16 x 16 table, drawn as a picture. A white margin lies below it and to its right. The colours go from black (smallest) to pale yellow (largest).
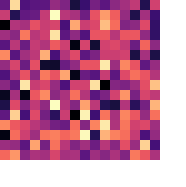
Grain: fine. Average level on the scale: 50%. Odd rows or columns: none. Mirror symmetry: none. Slope: none.
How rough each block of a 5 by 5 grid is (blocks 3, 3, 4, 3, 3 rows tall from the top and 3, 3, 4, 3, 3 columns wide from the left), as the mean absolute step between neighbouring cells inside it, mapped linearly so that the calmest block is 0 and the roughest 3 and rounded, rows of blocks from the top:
31112
21202
21221
21321
21112
